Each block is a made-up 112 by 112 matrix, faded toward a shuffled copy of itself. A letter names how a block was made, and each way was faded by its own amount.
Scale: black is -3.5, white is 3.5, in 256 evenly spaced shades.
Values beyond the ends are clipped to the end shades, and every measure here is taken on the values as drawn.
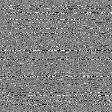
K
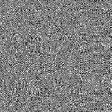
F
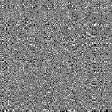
F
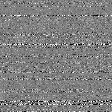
K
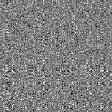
F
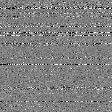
K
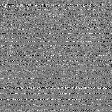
K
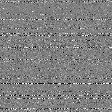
K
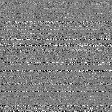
K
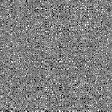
F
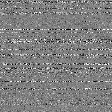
K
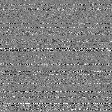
K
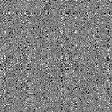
F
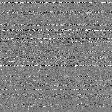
K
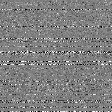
K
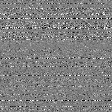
K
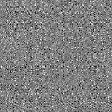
F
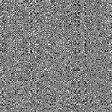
F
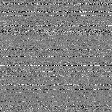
K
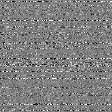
K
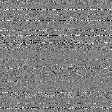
K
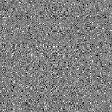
F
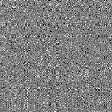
F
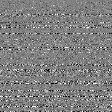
K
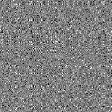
F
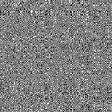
F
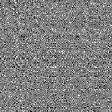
F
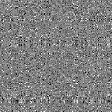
F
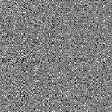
F
